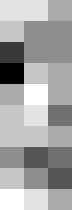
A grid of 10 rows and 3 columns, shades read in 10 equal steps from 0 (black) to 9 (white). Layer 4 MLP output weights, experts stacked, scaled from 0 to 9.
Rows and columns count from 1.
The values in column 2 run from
3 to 9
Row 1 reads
8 8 6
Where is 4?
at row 6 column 3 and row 8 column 3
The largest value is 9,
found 2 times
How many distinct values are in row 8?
3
